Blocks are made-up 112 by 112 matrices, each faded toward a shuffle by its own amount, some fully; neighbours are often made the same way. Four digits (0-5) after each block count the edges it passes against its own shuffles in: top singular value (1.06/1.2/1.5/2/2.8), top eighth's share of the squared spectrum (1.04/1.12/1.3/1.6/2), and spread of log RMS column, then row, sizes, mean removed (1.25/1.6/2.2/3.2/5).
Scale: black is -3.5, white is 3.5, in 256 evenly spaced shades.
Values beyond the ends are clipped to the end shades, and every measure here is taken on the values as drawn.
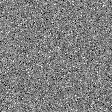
0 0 0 0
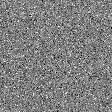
0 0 0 0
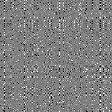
5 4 3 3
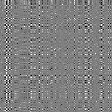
5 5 4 4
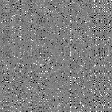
5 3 2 2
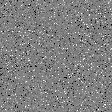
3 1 0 0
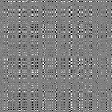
5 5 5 4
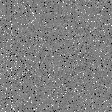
3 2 1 0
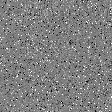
3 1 0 0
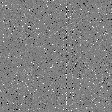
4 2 1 0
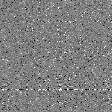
4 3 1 2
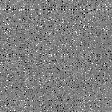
4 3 1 2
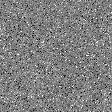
1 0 0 0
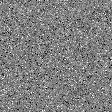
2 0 0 0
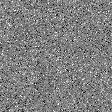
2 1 0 0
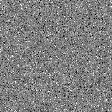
3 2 0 1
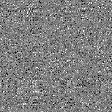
4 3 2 2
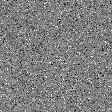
0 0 0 0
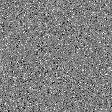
3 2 0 0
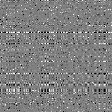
5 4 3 3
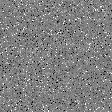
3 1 0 0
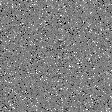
2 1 0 0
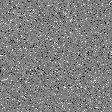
2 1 0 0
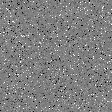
0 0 0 0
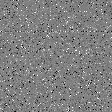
2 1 0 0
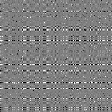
5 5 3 4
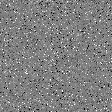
2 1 0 0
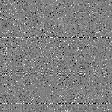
5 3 1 2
